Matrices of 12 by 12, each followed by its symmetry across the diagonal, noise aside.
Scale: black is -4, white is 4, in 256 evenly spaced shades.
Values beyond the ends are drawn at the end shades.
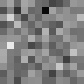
antisymmetric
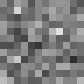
neither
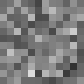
symmetric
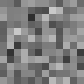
antisymmetric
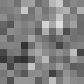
antisymmetric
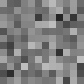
neither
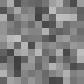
antisymmetric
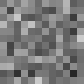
symmetric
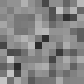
symmetric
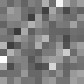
symmetric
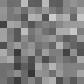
antisymmetric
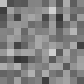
symmetric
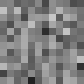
neither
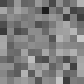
neither
